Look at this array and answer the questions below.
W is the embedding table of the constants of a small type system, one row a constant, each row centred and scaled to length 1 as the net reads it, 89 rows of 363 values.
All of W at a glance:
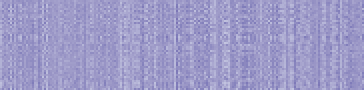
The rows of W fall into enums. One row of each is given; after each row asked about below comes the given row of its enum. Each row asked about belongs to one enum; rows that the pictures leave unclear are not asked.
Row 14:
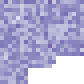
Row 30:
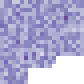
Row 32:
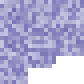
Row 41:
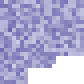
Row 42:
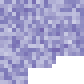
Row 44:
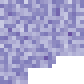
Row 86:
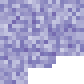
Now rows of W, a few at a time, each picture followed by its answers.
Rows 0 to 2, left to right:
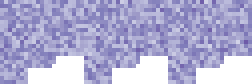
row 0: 41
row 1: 42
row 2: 42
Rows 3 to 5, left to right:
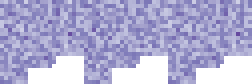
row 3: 44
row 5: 44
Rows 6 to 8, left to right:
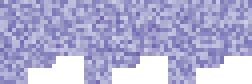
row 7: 86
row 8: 32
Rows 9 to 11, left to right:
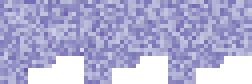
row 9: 14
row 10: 41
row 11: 41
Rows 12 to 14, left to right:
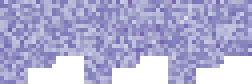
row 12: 41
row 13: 42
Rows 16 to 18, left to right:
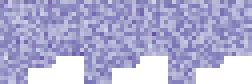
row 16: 14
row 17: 44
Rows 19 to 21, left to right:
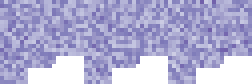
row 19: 41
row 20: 32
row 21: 42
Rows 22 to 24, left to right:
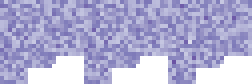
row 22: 41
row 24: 30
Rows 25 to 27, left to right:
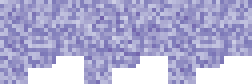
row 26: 86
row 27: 32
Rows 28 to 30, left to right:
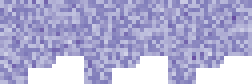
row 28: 42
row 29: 30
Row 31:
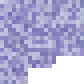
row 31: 32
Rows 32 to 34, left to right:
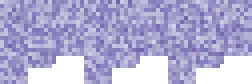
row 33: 42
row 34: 86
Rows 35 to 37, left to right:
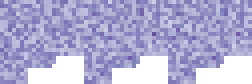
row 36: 44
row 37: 44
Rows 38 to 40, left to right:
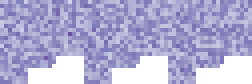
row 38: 44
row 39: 41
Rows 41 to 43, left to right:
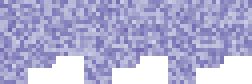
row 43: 32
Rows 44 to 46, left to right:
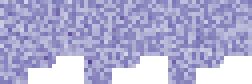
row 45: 30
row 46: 30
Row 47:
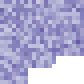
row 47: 42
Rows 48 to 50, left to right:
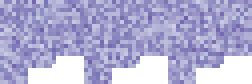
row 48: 42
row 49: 30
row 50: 86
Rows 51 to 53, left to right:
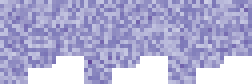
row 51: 32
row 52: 30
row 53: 42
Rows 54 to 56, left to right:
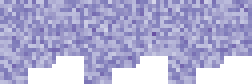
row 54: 42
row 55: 44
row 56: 42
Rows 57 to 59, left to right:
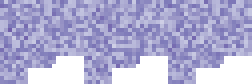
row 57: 41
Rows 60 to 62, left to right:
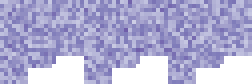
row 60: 32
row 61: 42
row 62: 41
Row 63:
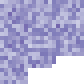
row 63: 32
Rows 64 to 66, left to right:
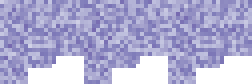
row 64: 32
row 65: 41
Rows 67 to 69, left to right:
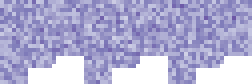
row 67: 42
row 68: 86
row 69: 30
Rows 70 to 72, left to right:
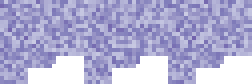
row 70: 41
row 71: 32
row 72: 41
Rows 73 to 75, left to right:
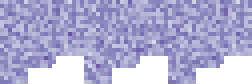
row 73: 44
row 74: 42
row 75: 44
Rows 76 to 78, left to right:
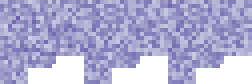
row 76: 86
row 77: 41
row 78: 41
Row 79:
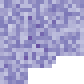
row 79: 30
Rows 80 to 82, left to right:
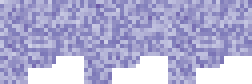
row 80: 32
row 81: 30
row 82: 32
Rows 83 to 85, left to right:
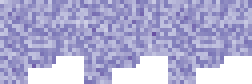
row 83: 32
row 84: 44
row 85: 32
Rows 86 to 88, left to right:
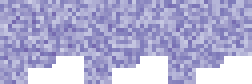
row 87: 32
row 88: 41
